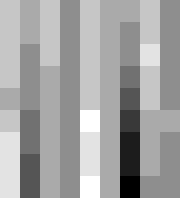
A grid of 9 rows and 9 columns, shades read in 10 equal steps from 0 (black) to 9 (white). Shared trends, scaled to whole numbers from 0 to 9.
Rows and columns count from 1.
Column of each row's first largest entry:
1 1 8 1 5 5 1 1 5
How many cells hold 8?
6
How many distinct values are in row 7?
5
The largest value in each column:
8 6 7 5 9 6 6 8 6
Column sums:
65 41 57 45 69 54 27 59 46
